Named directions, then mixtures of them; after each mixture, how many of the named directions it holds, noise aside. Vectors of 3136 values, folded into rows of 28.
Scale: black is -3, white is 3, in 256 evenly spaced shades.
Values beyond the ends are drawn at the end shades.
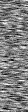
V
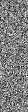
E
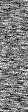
two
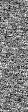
two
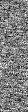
two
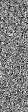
one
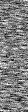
two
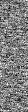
two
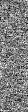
two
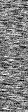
two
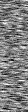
one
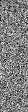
one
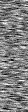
one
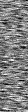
one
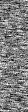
two
